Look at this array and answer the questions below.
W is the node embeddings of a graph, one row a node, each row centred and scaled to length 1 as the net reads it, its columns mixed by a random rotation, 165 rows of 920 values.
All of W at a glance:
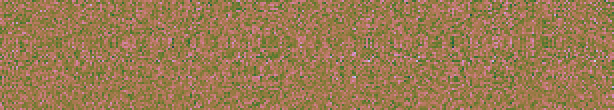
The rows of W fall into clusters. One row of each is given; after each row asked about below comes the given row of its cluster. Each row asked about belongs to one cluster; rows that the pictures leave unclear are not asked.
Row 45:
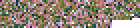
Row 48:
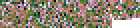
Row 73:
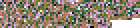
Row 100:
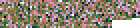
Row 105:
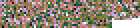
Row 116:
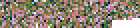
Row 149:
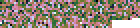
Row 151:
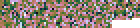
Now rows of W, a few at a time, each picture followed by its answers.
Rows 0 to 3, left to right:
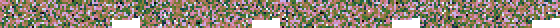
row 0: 105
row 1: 151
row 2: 105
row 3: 100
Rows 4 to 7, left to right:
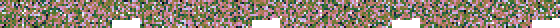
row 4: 100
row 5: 149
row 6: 73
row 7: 45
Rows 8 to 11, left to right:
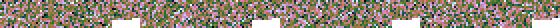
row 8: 73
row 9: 116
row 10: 73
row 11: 105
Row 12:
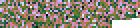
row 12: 100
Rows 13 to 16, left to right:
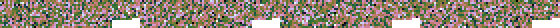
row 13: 100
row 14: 73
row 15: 105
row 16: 149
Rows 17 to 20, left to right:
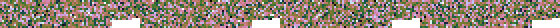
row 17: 105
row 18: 45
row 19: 73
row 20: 100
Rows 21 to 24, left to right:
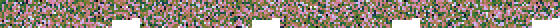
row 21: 149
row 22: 149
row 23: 100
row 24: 105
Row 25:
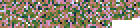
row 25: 73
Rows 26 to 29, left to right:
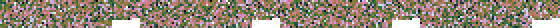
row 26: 149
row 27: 45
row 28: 45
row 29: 48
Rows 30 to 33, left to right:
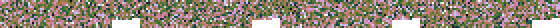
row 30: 45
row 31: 116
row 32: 151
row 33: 100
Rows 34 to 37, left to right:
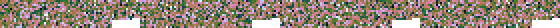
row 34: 151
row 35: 100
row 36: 149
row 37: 45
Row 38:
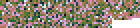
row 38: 48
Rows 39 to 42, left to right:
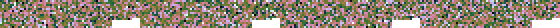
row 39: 149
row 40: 151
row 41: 45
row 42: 73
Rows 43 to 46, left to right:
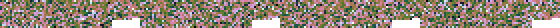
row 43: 116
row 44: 116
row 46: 48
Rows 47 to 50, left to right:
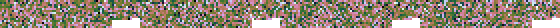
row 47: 149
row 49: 116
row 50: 48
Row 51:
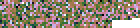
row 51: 100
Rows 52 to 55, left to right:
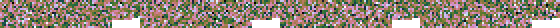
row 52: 105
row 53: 73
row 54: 105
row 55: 151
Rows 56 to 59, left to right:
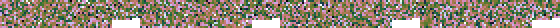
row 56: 45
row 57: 151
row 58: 48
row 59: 151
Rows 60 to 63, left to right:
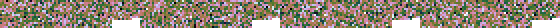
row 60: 48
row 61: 116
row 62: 151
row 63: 151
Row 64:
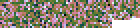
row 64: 48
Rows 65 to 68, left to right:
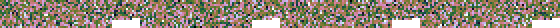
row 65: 151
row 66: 116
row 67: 45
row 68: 151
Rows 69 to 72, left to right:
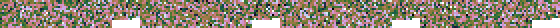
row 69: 151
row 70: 151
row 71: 151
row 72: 100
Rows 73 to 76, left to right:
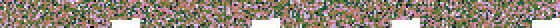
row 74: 105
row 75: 151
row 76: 100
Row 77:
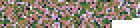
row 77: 100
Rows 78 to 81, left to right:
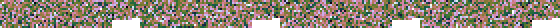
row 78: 116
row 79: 105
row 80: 116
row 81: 116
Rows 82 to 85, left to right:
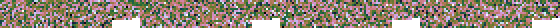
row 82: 116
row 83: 151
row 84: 105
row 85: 105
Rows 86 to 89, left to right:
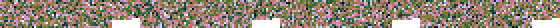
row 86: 105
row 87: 151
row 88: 116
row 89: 48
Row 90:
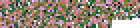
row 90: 45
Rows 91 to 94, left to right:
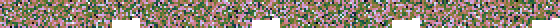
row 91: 45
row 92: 45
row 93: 73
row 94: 149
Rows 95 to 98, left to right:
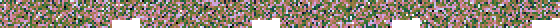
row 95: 73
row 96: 73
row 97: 45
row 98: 149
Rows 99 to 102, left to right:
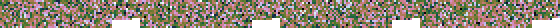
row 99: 151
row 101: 100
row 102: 151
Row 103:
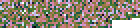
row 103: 100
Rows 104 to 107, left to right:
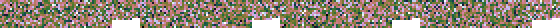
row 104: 45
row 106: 100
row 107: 48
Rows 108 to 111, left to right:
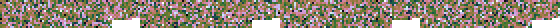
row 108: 48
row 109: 100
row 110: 149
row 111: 73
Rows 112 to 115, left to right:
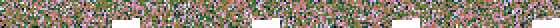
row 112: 100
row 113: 48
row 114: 116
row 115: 116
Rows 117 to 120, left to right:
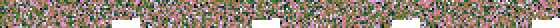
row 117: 151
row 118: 149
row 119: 116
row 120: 45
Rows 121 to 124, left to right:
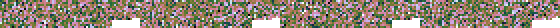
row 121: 149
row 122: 116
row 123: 100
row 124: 116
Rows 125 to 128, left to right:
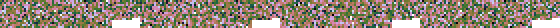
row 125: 73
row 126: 149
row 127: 45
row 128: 73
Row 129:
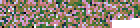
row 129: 105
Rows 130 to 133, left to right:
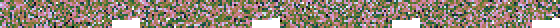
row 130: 116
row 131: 105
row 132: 100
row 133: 45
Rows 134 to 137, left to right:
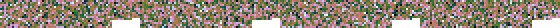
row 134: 73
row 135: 149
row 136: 151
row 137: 116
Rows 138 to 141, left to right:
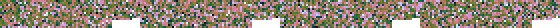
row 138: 151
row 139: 105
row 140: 100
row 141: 116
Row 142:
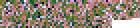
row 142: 48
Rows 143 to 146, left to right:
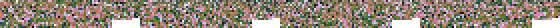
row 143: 105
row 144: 48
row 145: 48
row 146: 105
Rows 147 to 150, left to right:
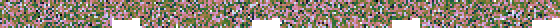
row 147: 48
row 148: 116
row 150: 116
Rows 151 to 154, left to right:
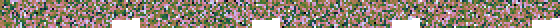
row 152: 73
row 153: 105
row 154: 105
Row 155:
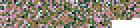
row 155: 73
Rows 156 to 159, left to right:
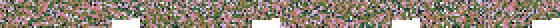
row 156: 105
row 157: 100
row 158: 45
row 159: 100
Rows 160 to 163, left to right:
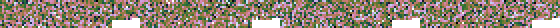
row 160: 149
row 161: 45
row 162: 116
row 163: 73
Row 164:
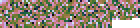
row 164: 45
